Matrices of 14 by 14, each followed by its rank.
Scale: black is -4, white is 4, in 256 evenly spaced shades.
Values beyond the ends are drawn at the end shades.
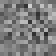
three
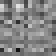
three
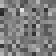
three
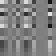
one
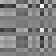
one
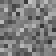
full rank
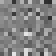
three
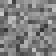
full rank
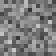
full rank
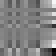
one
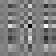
one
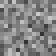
full rank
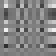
one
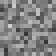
full rank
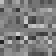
three
